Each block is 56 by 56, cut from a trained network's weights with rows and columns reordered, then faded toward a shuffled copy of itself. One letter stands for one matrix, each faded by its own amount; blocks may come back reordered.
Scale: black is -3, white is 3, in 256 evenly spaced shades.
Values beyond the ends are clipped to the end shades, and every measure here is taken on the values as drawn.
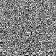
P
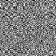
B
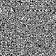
P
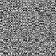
B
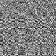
B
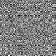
B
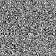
P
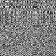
B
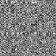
B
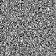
P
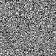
P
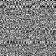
B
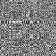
B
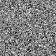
P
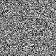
P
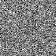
P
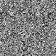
P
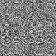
B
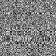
B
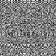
B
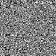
P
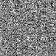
P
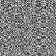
B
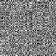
B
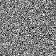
P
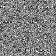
P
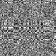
B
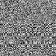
B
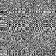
B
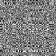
B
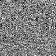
P
